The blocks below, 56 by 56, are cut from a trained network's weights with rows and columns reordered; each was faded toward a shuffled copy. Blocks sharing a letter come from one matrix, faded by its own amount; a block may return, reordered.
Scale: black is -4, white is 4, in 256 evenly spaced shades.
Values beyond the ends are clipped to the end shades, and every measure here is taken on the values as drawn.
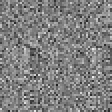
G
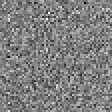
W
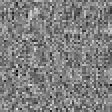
G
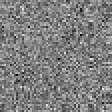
G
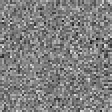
W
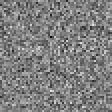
W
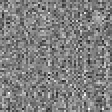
G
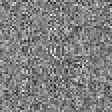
G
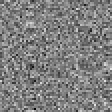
G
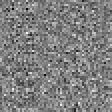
W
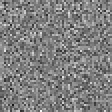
W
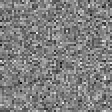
G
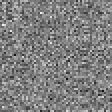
W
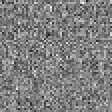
W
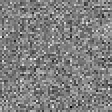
G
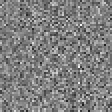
G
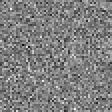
W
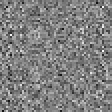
W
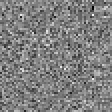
W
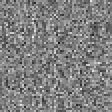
W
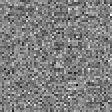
W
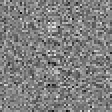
W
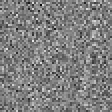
G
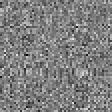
G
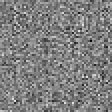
W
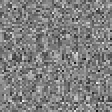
G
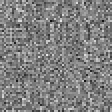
W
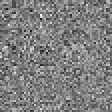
W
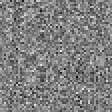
W
